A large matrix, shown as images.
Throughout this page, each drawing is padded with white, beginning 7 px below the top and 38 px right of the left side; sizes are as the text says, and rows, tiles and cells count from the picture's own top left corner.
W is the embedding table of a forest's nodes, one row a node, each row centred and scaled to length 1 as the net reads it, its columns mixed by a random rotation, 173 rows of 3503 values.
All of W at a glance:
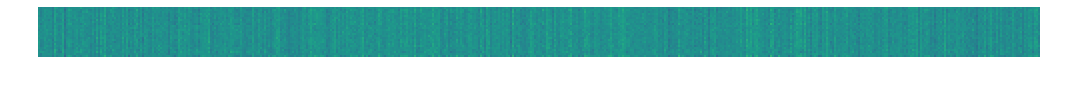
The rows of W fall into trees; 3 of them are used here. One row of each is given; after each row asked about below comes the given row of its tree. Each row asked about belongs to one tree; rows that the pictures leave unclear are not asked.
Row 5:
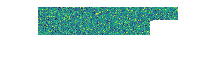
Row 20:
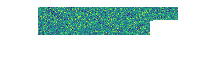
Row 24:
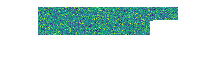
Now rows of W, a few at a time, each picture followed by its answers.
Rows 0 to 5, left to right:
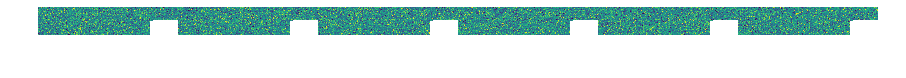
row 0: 20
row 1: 20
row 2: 20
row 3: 24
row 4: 5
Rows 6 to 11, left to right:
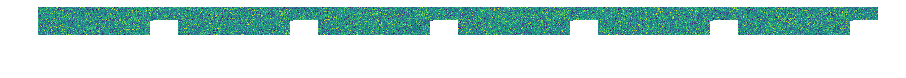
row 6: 5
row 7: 20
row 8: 20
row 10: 5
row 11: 20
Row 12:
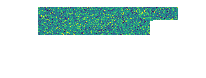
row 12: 20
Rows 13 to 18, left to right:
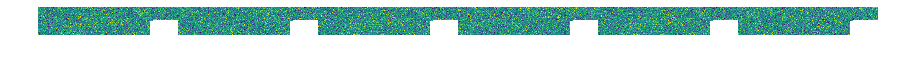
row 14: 5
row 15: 20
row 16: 24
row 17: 20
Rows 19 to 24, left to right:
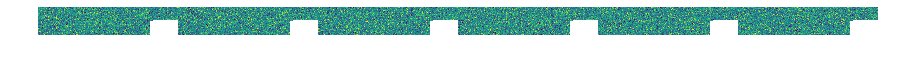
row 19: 20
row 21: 20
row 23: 5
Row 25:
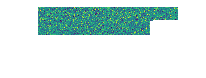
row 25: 24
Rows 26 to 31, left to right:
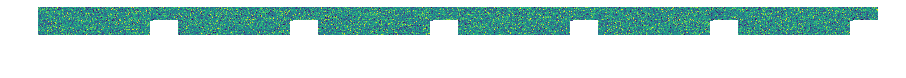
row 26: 5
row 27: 20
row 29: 24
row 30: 5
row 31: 5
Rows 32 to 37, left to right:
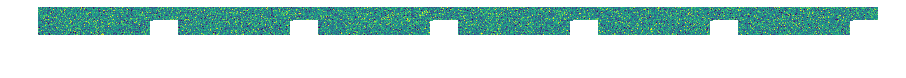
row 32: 20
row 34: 20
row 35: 20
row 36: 5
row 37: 24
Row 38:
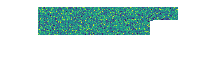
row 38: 5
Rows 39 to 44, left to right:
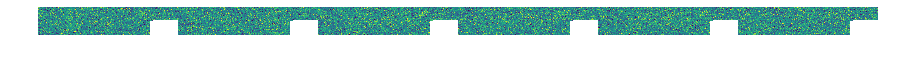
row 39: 20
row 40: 5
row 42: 20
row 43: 20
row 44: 24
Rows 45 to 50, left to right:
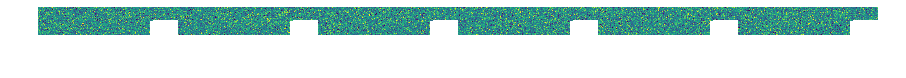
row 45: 24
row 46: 20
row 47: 24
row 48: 5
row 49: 5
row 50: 20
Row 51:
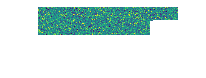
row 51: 24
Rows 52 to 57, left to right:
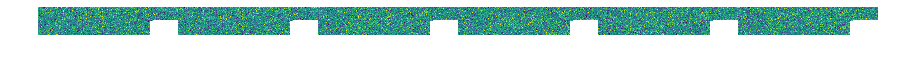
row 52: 5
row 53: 5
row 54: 20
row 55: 20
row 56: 20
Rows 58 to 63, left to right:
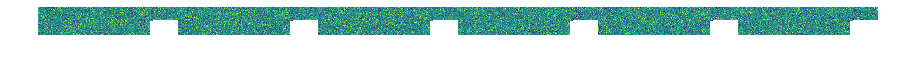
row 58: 20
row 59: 20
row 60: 20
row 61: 5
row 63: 5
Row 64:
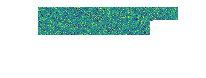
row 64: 24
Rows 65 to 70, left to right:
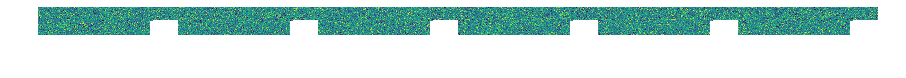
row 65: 24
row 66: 24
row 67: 5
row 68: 20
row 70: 24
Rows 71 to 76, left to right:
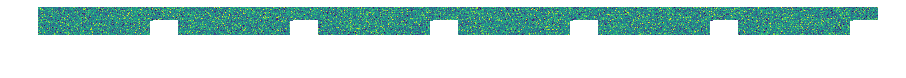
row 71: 5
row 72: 24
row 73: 20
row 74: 5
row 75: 24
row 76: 20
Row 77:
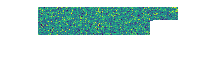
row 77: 5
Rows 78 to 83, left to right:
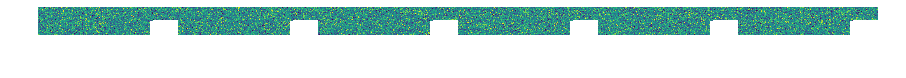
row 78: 5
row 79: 5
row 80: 20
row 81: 24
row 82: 24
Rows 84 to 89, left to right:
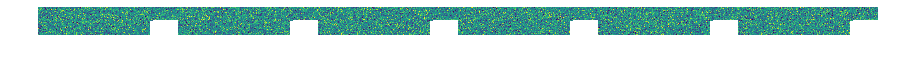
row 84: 20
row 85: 5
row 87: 24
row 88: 20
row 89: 20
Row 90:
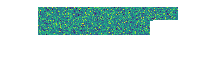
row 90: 24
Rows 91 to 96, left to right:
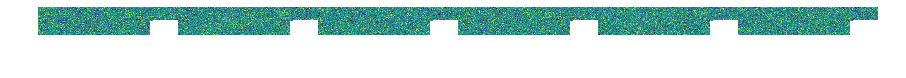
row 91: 24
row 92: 20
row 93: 5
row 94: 24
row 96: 5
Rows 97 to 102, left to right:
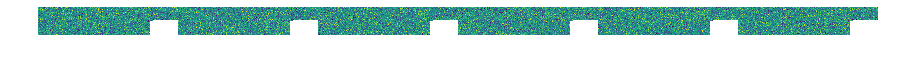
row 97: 5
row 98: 5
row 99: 20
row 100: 24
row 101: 20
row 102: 5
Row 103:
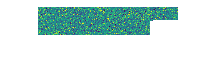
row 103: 24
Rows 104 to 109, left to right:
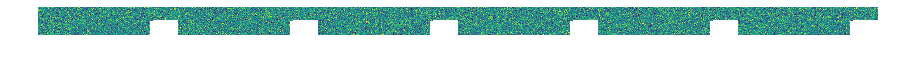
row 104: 24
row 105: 24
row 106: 20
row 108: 24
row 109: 24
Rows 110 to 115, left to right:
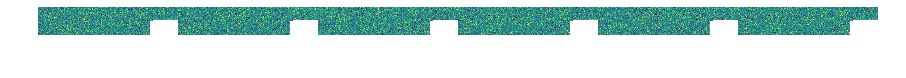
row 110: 20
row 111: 24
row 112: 5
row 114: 24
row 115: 20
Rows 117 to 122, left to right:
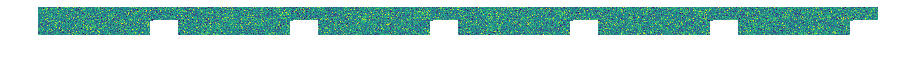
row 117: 5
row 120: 20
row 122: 24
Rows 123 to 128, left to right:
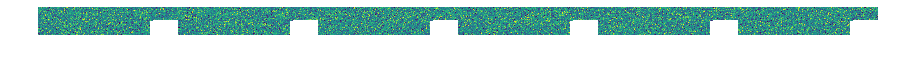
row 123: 20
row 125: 24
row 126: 20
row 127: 24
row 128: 5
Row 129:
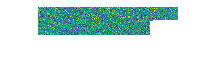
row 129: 24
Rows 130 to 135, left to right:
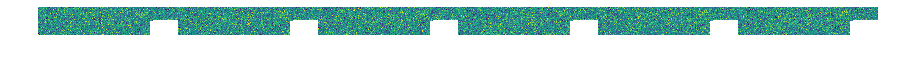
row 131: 20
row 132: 20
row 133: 20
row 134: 20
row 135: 20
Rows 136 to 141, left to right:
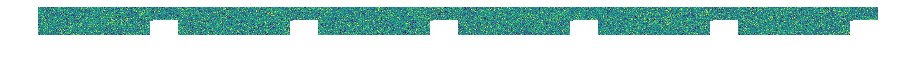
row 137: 5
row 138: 5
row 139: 20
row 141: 20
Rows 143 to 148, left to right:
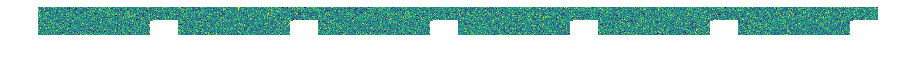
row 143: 24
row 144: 5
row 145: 24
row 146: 24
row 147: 5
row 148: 24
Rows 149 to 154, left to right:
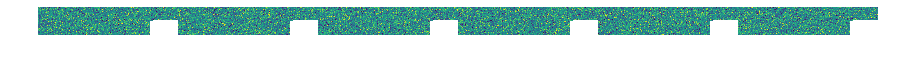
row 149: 5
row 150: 24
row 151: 5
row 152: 5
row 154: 24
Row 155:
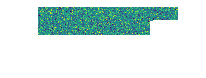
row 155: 5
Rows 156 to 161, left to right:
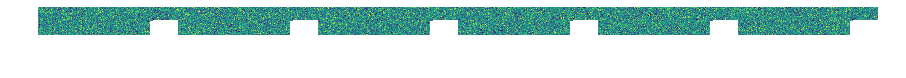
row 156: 5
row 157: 24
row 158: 24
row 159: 24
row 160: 24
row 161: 5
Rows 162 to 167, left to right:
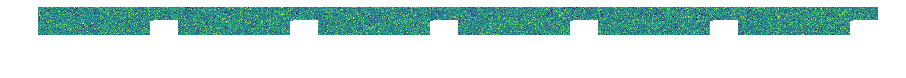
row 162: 24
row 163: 20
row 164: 5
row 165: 20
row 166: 24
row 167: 20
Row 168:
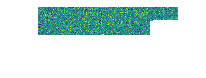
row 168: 20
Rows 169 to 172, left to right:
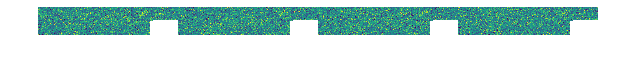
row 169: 20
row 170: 20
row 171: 20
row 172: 20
